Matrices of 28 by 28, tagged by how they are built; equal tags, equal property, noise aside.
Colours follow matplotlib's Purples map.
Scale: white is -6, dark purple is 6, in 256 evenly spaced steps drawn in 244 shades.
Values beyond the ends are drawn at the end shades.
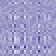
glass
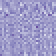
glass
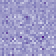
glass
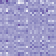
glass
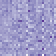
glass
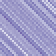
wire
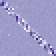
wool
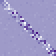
wool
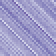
wire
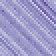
wire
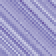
wire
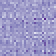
glass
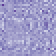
glass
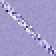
wool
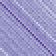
wire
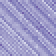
wire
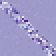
wool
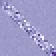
wool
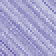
wire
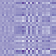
glass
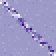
wool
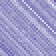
wire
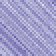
wire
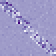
wool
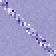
wool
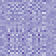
glass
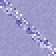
wool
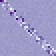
wool
